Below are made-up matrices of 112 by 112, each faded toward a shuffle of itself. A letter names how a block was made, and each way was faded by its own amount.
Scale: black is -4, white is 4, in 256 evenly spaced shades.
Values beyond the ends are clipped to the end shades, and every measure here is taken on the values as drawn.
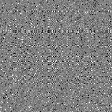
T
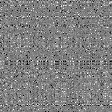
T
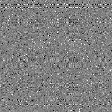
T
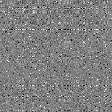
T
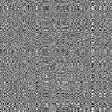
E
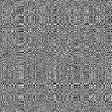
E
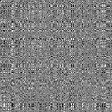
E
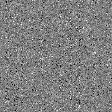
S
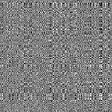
E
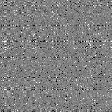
T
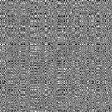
E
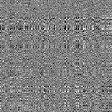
E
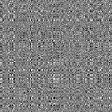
E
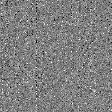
S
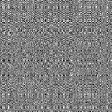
E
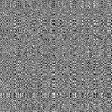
E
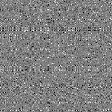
T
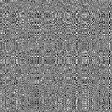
E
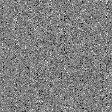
S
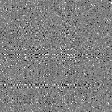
T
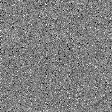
S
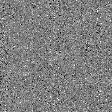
S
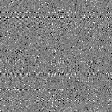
T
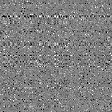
T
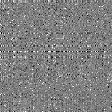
T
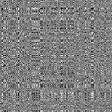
E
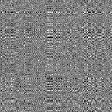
E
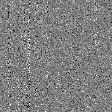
S
